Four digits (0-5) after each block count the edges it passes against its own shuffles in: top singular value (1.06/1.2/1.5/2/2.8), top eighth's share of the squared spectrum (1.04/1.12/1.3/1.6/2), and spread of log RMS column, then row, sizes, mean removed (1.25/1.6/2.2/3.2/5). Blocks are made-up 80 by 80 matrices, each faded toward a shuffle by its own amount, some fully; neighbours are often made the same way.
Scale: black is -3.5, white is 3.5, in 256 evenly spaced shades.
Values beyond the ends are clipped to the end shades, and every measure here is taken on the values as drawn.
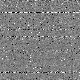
3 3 0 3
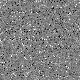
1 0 0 1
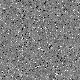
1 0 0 0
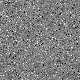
0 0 0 0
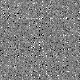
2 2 3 2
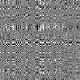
5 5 3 4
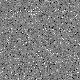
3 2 0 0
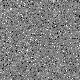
2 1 0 0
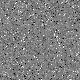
1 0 0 0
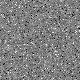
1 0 0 0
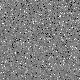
0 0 0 0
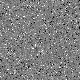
0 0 0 0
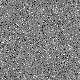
0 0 0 0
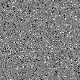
3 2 0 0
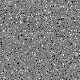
3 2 0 1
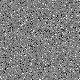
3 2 0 0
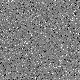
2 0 0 0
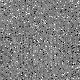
3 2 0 0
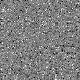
3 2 0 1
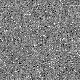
3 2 0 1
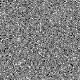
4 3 1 1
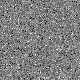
1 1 0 0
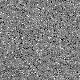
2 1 0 0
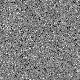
2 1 0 0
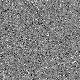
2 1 0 0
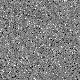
1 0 0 0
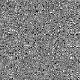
4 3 1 2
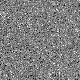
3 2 0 0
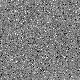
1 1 0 0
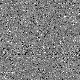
1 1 0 2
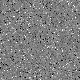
0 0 0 0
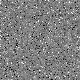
1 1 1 0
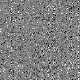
3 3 2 1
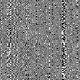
4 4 3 1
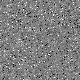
0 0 0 0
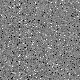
2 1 1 0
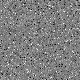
0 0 0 0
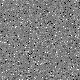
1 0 0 0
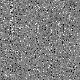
3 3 2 1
